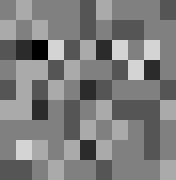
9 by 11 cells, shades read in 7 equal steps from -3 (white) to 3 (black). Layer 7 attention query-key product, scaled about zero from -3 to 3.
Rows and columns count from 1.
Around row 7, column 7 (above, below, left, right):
-1 -1 -1 -1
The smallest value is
-2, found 5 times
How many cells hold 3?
1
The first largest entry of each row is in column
6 6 3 10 6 3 5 6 1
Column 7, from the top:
-1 0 2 0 1 -1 0 -1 1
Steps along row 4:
down same up down up same up down up down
